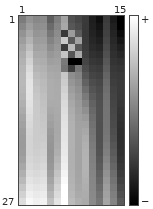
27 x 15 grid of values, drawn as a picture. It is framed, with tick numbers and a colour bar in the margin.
There is an overall slope up to the bottom left. Values change most from cell to cell in the top middle. The grain runs up and down. An odd patch, rougher than its surroundings, sits in the top middle. The ninth with the lowest average is the top right.
